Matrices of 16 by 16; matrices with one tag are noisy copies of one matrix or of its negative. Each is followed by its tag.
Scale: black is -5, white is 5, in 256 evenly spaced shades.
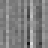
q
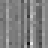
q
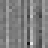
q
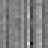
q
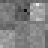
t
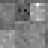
t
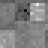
t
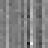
q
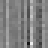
q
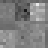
t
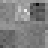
t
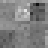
t
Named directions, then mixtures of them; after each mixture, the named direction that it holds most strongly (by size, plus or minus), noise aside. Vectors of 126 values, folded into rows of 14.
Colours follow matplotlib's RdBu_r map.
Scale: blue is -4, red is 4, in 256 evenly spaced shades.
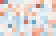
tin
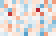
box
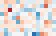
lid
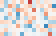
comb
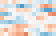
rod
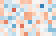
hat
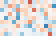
comb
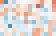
tin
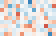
comb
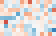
hat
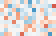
comb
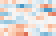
rod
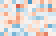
rod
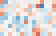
tin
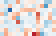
lid
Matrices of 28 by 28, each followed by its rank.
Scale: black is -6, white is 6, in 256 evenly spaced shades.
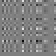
one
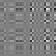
one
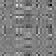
three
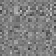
five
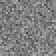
full rank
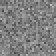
full rank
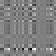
one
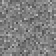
full rank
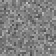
full rank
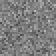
full rank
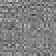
five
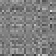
three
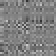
three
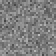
full rank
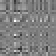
three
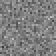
full rank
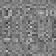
five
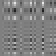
one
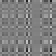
one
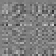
three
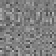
five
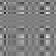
one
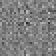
five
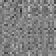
five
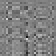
three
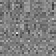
five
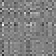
three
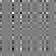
one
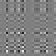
one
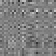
three
